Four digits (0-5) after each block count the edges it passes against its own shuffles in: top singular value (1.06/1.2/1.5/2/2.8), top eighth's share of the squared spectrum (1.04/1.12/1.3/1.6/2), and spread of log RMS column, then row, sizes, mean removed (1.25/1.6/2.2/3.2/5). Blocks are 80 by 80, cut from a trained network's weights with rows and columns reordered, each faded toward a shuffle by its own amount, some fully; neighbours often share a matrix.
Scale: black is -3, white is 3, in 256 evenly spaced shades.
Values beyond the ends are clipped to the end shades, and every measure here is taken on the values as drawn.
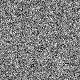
0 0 0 0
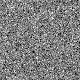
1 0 0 0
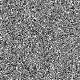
2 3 1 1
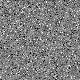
0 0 0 0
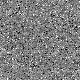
0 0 0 0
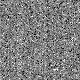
1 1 0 0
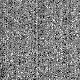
2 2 0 2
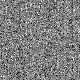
1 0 0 0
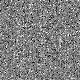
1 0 0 0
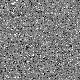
0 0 0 0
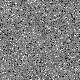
0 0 0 0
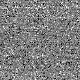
2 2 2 1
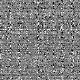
3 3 3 2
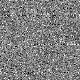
2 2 0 1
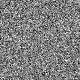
1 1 0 0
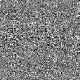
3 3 1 2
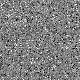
1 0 0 0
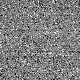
1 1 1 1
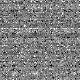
3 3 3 2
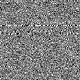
3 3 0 2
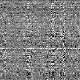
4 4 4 2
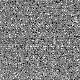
2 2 1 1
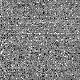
2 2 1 1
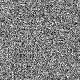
2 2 0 0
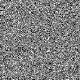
3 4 2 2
